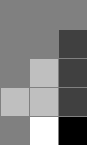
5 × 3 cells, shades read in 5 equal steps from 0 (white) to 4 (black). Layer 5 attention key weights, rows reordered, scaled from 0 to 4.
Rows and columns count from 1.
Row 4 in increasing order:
1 1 3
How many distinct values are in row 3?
3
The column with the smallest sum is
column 2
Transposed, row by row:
2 2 2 1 2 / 2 2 1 1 0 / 2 3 3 3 4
